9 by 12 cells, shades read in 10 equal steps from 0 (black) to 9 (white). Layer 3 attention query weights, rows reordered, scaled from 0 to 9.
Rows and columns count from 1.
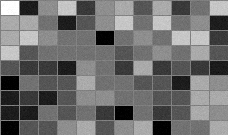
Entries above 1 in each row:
11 10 11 12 10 10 10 9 10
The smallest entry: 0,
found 5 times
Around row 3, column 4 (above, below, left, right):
1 4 5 4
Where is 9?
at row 1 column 1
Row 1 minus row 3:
3 -6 0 3 -2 5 2 -2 2 -5 -3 5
